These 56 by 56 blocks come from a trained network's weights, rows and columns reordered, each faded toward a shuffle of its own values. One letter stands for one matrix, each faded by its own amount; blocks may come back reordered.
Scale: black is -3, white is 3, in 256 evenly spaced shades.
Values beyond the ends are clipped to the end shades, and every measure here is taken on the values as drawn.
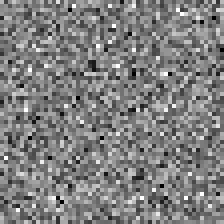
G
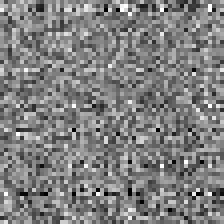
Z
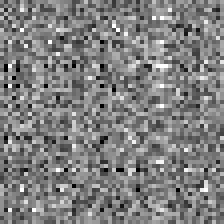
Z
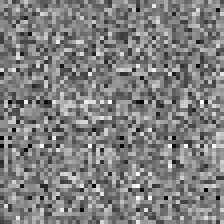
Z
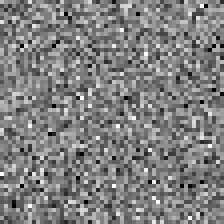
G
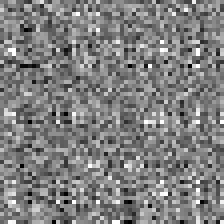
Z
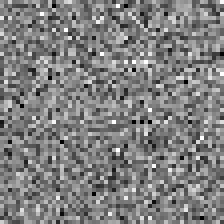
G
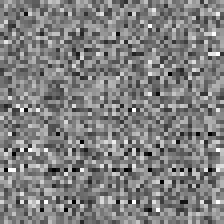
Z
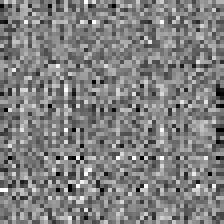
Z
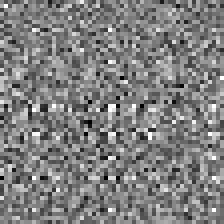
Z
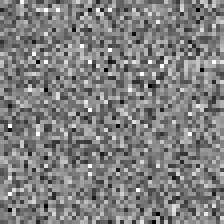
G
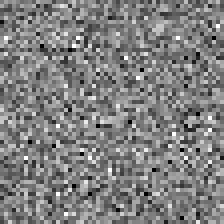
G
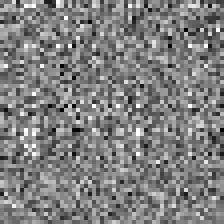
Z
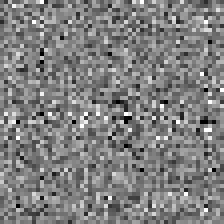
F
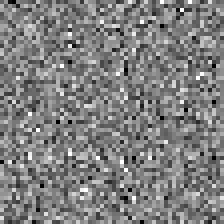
G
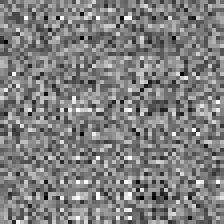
Z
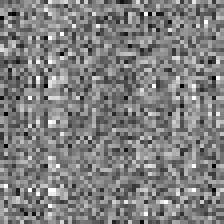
Z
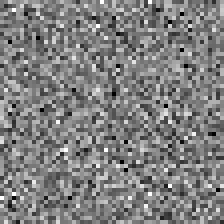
G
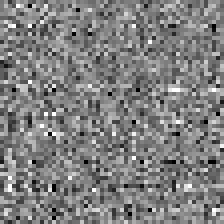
F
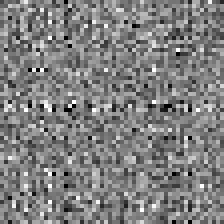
Z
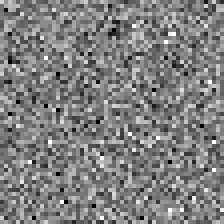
G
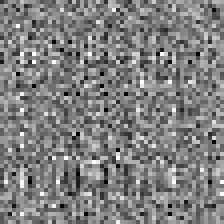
Z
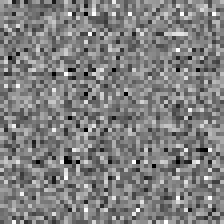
F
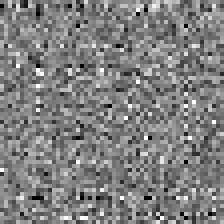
F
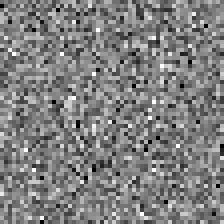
G
